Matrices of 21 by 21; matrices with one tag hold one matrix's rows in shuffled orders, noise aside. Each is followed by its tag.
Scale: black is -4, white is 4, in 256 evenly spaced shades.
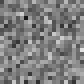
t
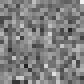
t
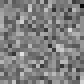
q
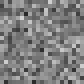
t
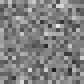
q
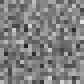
t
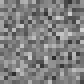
q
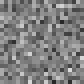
q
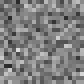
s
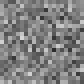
q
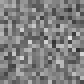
q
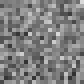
t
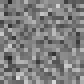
s
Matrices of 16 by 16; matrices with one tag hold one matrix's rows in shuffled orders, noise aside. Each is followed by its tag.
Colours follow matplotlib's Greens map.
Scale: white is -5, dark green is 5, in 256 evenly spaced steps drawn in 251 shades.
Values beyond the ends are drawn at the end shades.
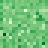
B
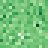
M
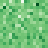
M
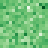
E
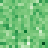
E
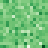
E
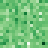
E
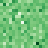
M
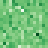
M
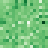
E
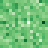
E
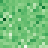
B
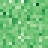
M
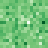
E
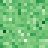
B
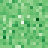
M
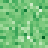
E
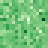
E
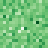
M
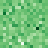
M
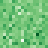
M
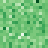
M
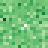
B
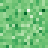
E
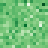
E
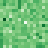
B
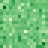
B
